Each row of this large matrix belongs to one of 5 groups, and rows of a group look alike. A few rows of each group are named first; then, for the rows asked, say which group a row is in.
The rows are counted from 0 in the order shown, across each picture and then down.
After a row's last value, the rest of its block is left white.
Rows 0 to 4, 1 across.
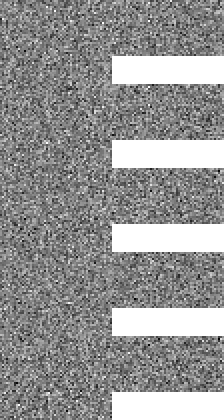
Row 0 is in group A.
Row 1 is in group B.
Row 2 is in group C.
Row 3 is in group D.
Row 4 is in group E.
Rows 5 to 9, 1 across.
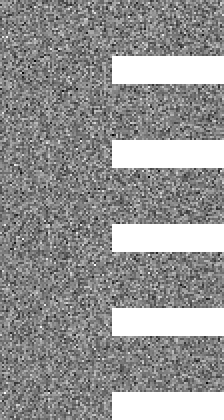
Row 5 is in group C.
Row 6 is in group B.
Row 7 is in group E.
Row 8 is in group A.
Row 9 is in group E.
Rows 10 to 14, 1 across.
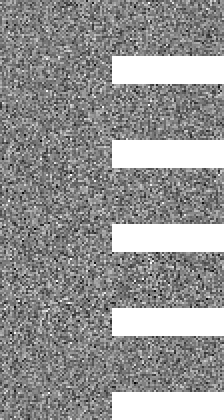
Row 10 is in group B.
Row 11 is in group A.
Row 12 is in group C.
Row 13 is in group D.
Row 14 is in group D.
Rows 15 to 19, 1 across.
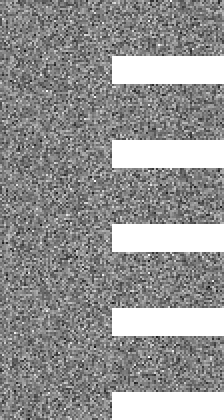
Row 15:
A
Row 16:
A
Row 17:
A
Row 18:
B
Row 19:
D
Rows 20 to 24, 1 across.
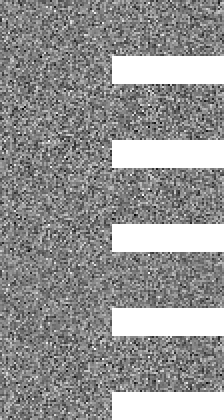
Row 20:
A
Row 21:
D
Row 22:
D
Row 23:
A
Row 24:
A
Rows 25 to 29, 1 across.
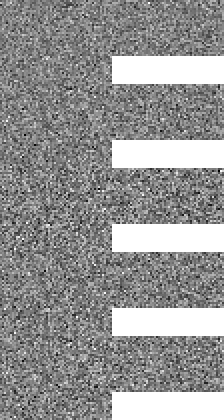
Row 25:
B
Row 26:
C
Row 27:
E
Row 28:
E
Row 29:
C
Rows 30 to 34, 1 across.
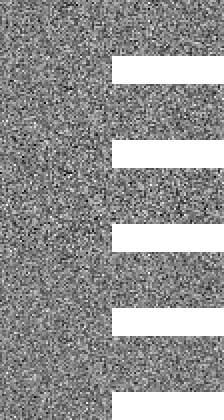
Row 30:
B
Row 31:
C
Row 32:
C
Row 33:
B
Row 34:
C
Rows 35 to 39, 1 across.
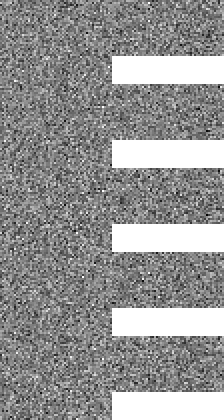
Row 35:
B
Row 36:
E
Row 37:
E
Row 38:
D
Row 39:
A
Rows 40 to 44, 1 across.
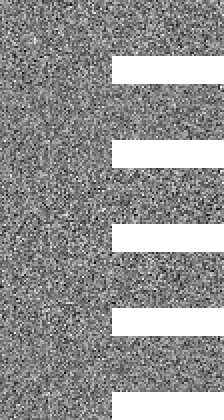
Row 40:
C
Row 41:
E
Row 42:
E
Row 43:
D
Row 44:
E
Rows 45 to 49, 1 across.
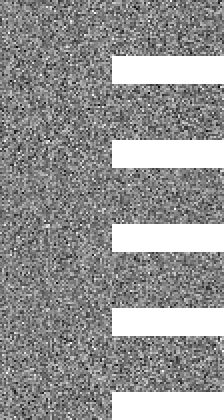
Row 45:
A
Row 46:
E
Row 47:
E
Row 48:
B
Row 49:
C
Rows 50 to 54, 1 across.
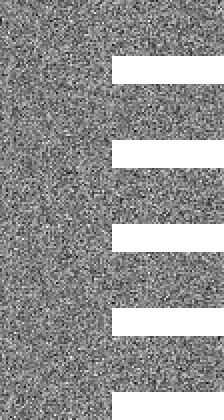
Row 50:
A
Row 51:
D
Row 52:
B
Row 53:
B
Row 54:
A
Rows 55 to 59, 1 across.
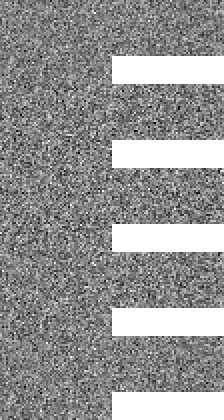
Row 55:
A
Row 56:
D
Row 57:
E
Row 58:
A
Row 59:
A
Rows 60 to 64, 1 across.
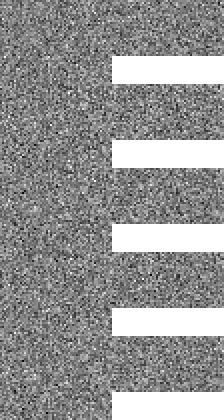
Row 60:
E
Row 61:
C
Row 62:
C
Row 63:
D
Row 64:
C
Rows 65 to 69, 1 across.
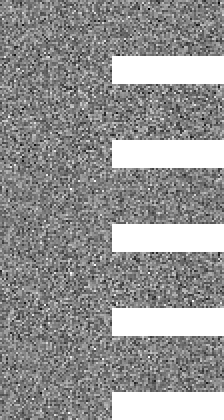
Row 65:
E
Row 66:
C
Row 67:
A
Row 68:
A
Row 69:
A
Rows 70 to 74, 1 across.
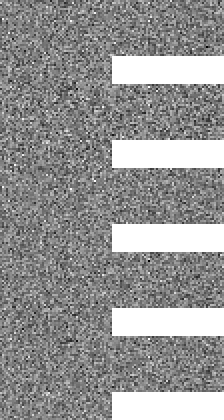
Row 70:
A
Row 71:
B
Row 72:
A
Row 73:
E
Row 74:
B
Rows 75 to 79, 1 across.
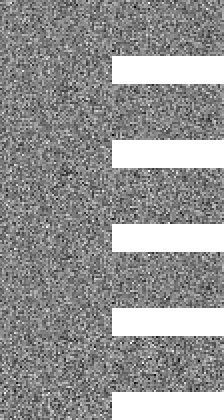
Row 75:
B
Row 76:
B
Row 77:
B
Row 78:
B
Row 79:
D
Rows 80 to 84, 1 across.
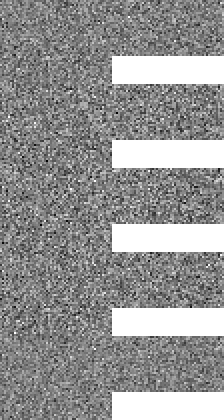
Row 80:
E
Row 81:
C
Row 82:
A
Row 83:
E
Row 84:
A
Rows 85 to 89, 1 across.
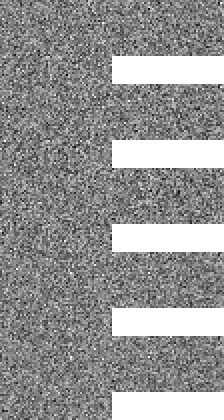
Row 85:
E
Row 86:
E
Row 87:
D
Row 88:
A
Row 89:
A
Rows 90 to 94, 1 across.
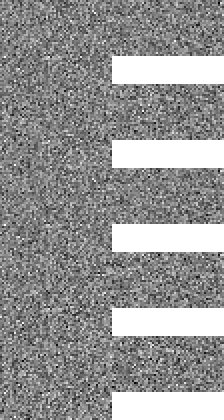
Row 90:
E
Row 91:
D
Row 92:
E
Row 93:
E
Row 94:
D
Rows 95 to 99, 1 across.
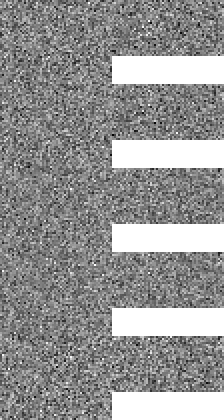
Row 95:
D
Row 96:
D
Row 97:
A
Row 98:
A
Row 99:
A
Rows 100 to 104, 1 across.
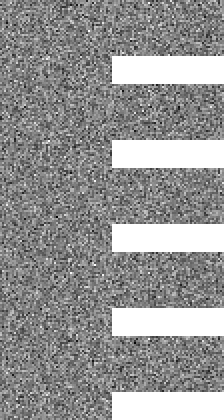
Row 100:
B
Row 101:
D
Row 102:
C
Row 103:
A
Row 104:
B
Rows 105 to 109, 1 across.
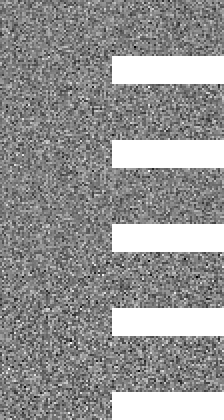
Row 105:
D
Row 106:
B
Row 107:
B
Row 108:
E
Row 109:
C
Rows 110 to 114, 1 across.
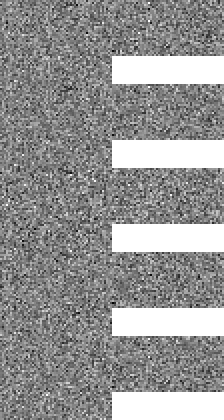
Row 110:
B
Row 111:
B
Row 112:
C
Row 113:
D
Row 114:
B
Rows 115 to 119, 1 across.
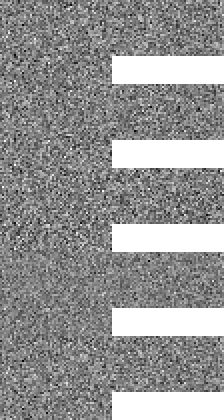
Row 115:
C
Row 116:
D
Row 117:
E
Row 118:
E
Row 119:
C
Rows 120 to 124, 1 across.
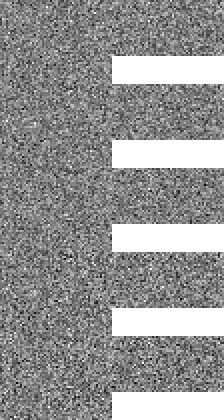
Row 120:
A
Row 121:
C
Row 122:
D
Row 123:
C
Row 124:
D
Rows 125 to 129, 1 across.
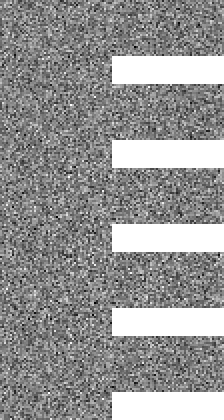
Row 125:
D
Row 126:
A
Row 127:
C
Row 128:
C
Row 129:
D
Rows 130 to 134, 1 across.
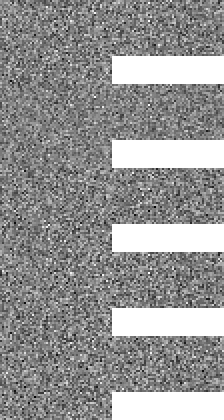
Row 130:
A
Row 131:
A
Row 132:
D
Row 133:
A
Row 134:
C
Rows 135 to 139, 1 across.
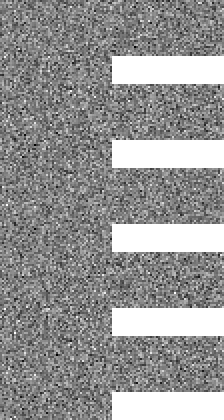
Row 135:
D
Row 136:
C
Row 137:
C
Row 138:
E
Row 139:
C
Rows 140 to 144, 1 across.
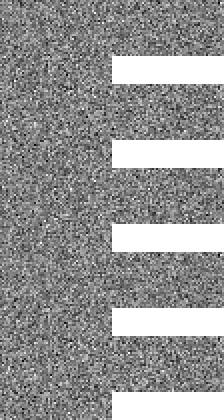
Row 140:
E
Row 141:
C
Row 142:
A
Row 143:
E
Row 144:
C
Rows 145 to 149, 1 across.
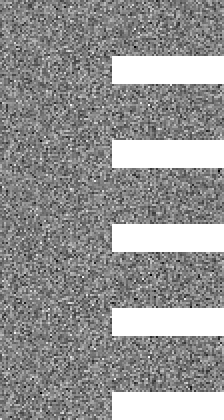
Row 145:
D
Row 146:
A
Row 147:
A
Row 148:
D
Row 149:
A
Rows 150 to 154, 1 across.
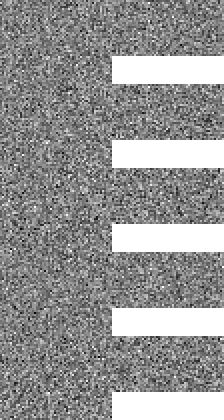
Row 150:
B
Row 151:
B
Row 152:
C
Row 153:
C
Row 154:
E
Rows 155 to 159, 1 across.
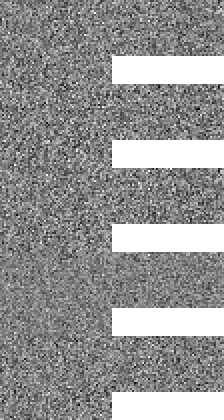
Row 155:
A
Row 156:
E
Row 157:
A
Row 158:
B
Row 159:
D
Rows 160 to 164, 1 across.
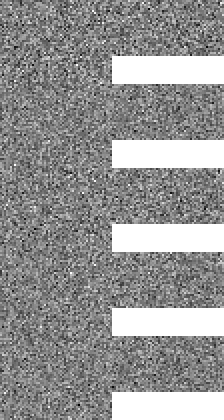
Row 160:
E
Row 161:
D
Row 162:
C
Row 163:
A
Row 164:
D
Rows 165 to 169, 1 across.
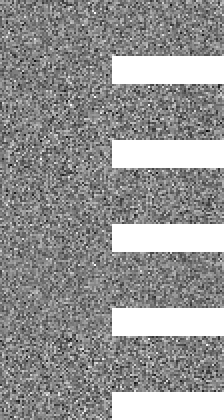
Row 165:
C
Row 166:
A
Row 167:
B
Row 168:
A
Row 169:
B
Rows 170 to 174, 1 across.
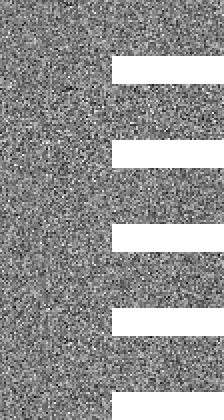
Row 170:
C
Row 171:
B
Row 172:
A
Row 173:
E
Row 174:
C
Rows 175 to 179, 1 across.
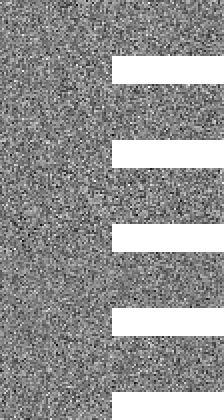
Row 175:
B
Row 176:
B
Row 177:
C
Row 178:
D
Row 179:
D
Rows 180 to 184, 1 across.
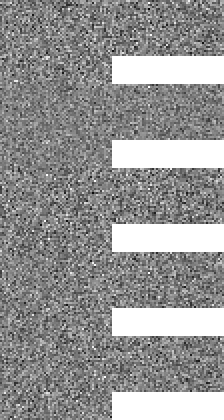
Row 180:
B
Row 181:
B
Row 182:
A
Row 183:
A
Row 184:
E
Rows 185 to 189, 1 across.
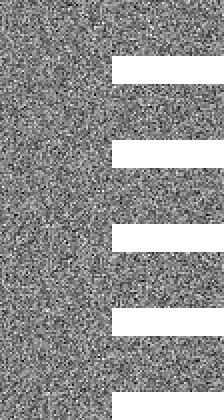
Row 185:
B
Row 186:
D
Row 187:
E
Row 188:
B
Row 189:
E
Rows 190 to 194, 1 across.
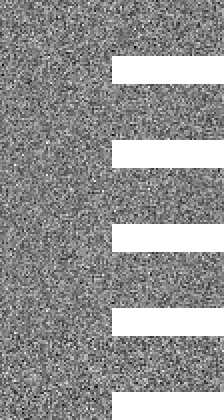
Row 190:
D
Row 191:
B
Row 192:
A
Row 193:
B
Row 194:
C
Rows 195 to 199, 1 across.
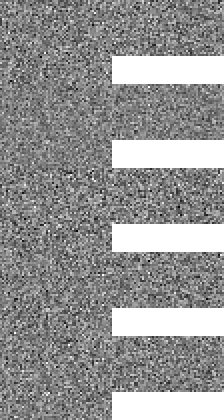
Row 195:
A
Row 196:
B
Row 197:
C
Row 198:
E
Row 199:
B
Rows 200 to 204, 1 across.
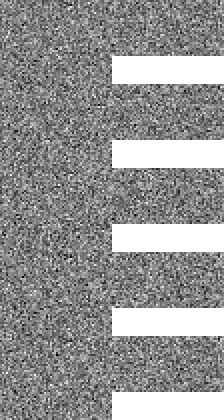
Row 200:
C
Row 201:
E
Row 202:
D
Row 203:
C
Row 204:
C
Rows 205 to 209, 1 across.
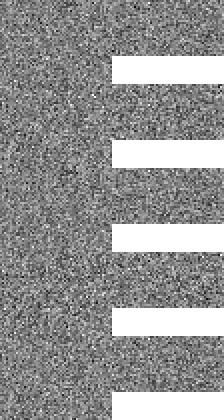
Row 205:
B
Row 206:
A
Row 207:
B
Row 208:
E
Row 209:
A
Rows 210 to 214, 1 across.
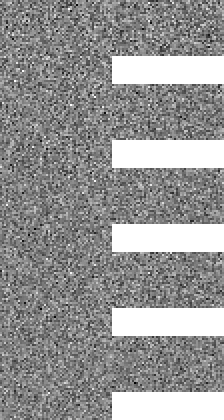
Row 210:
B
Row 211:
A
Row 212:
C
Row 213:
A
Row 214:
D
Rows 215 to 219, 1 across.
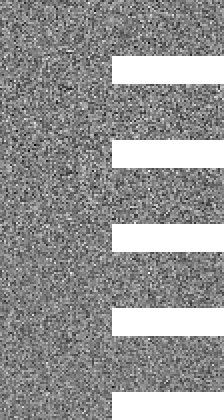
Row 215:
D
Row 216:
C
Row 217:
B
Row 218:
A
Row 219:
B
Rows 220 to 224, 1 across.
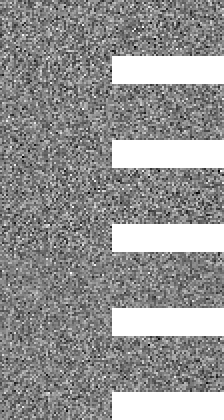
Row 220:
D
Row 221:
C
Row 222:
E
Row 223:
A
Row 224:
E
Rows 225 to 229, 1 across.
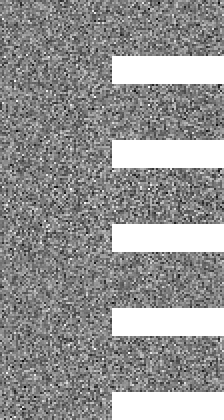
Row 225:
E
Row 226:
A
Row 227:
A
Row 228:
D
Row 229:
C
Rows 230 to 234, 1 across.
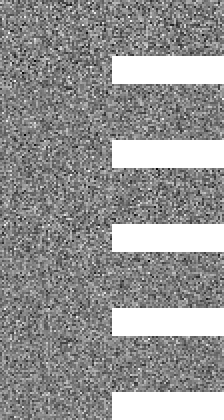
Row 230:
C
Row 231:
C
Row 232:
D
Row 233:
E
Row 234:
B
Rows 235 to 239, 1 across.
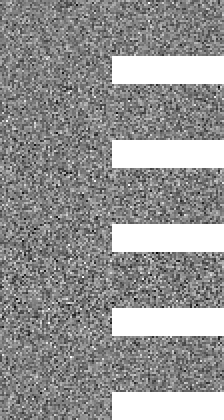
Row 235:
B
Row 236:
C
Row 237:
C
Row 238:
D
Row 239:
A
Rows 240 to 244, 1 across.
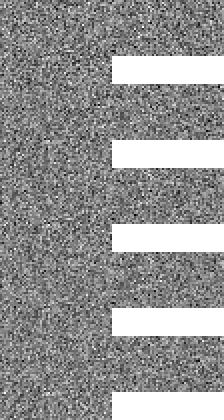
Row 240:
D
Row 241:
E
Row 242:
D
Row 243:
D
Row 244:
E
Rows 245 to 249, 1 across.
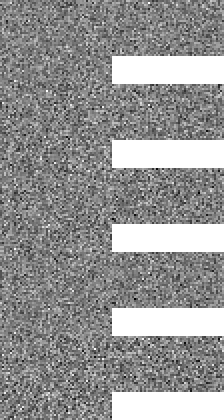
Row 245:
B
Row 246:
A
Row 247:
D
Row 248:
D
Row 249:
E
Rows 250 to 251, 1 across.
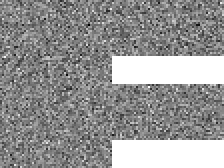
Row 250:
E
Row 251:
B
